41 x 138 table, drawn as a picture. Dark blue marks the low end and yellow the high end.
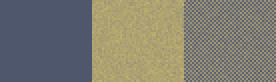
It is made of 1 by 3 panels. Panel 1,1: low, flat. Panel 1,2: high, fine-grained, faint in contrast. Panel 1,3: middling, checkered, strong in contrast.
